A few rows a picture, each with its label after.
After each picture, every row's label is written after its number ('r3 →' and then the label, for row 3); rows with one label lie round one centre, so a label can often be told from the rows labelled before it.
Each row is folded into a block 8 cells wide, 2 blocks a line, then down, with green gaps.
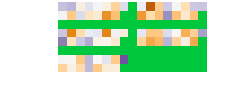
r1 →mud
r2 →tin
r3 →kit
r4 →tin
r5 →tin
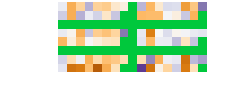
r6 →kit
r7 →tin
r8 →tin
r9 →kit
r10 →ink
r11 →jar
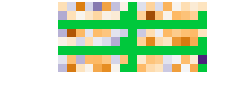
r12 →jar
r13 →ink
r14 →kit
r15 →ink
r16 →ink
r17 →tin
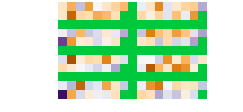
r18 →ink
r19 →tin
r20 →jar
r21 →kit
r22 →kit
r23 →ink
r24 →jar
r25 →kit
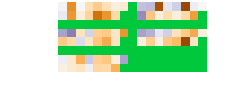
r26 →ink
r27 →jar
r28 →mud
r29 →mud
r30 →tin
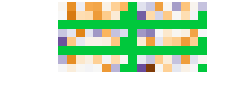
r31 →ink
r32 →jar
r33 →jar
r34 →mud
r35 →kit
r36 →jar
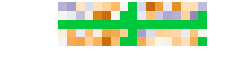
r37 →mud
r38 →kit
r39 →ink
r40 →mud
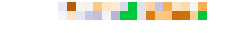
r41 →kit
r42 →ink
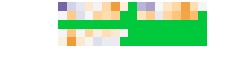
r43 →mud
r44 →mud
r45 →kit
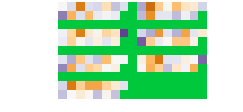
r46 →jar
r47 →kit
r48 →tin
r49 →jar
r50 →jar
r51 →tin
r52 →kit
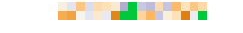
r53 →tin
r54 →mud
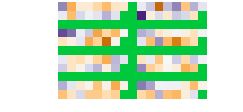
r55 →kit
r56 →jar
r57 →mud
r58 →mud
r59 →kit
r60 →jar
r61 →mud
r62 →mud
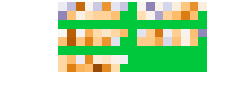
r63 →jar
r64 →mud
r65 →ink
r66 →tin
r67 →ink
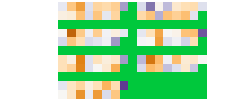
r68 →tin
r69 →mud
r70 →kit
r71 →tin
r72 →tin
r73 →kit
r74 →tin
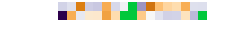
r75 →jar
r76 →kit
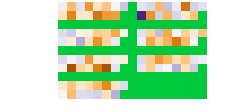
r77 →ink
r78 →jar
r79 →mud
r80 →ink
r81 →ink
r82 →kit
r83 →kit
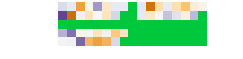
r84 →jar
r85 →kit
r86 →mud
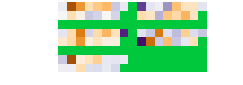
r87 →kit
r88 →mud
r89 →tin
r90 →jar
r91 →kit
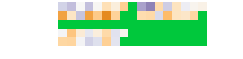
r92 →mud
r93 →mud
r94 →kit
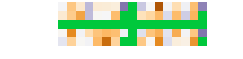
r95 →tin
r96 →tin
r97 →ink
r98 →tin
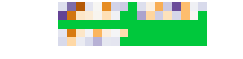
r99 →jar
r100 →jar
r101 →kit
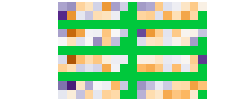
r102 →jar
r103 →mud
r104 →kit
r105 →kit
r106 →kit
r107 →tin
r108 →mud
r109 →mud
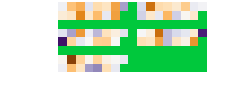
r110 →tin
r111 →kit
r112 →jar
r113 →tin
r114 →kit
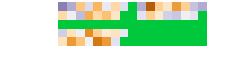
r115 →mud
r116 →kit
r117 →ink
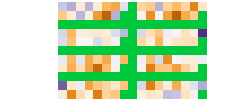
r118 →mud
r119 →ink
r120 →kit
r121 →tin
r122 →ink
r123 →ink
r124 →ink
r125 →kit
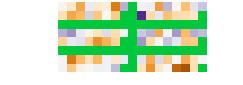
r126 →tin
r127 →jar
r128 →mud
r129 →jar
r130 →kit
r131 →ink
